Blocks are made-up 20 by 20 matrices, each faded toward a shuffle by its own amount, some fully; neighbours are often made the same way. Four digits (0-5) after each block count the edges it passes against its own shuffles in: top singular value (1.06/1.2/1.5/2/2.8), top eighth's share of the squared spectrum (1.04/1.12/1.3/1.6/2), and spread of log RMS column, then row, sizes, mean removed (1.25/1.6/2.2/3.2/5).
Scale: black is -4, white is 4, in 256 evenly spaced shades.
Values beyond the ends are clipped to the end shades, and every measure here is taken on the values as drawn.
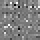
3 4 1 1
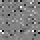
3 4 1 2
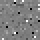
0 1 0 0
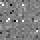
2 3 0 1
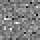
1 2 0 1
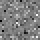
0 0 0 0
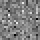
1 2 1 0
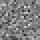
0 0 0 0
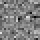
3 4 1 2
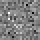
1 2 0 0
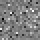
0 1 0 0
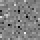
2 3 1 0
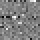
2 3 0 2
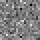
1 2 0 0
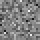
0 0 0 0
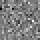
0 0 0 0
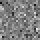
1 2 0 1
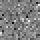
0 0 0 0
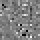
2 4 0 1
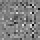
3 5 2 1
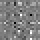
3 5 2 2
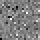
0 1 0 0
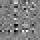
3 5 2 2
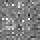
2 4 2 1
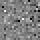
1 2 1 0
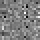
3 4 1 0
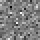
0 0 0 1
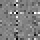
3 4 2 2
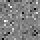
0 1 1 0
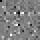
2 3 0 0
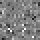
2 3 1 0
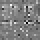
3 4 1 2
